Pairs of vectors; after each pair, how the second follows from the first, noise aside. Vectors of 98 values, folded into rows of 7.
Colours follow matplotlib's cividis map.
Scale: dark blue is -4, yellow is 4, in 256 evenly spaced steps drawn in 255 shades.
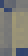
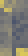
negated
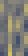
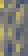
wrapped around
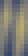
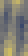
negated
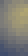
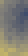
negated
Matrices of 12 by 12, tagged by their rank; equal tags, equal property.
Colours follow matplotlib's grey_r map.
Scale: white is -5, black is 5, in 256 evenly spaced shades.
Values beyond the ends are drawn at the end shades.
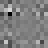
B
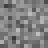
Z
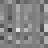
B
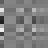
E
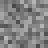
Z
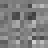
B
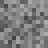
Z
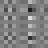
E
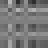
E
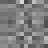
B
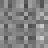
B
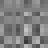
E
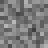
Z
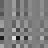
E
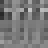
B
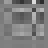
E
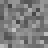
Z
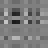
E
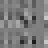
B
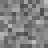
Z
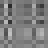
E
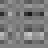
E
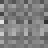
B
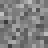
Z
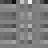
E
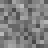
Z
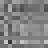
B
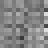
B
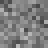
Z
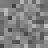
Z
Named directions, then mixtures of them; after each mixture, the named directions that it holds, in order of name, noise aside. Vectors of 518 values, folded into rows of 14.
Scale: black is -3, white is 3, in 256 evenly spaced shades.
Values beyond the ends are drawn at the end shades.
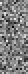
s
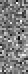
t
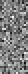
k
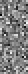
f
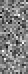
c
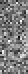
c, t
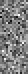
c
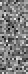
s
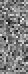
c, s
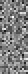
k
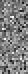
k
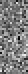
t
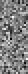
k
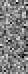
f, k, t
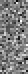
s, t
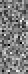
c, f, t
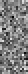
f, k
